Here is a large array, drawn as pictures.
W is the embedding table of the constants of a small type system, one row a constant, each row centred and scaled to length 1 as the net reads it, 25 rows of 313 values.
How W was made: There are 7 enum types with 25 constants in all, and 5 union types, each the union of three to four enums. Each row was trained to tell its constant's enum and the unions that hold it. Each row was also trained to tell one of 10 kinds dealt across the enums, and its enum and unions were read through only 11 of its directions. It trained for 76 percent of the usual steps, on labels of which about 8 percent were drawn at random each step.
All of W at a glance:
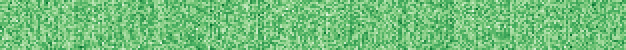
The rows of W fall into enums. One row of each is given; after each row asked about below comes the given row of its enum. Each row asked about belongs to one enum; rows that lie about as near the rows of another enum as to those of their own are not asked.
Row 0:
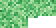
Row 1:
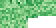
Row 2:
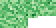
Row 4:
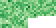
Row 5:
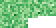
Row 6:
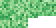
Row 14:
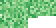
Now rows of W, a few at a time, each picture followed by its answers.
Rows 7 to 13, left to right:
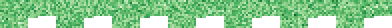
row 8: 14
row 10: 2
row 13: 1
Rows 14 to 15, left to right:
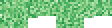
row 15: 14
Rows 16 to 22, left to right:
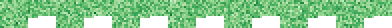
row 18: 2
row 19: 2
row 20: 5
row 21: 6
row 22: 14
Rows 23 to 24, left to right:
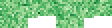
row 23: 1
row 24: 4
